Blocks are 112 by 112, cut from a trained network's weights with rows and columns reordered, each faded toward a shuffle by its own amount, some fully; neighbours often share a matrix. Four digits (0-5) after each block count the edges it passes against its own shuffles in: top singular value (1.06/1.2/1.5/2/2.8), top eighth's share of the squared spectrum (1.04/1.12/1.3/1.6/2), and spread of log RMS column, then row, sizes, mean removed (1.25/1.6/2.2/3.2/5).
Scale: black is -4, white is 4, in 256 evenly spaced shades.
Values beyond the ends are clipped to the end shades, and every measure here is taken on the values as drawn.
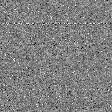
3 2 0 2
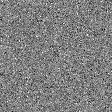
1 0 0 0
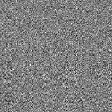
4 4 3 2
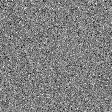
1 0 0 0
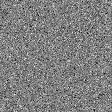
1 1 0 0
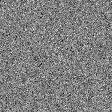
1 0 0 0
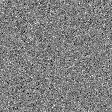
0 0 0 0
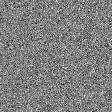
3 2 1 1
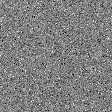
0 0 0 0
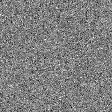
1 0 0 0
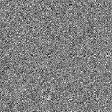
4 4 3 3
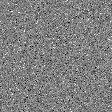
1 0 0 0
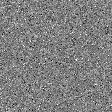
0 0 0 0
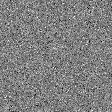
1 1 0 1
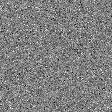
1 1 0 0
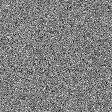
0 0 0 0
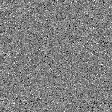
2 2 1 1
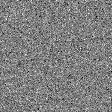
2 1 0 0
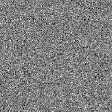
3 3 2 2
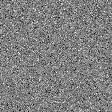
2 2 0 0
